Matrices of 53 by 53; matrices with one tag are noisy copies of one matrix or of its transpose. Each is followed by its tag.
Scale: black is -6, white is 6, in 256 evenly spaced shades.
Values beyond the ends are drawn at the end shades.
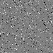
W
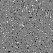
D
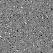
D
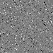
W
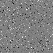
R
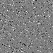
W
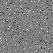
R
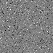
R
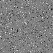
D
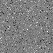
R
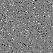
W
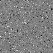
D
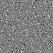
W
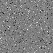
R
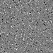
W
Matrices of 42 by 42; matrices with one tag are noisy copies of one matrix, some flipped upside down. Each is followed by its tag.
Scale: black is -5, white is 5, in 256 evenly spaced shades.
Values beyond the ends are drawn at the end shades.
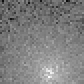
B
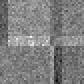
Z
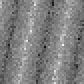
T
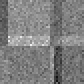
Z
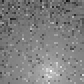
B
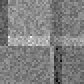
Z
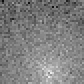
B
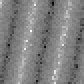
T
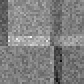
Z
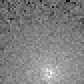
B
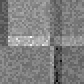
Z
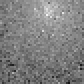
B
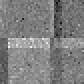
Z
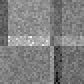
Z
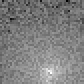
B
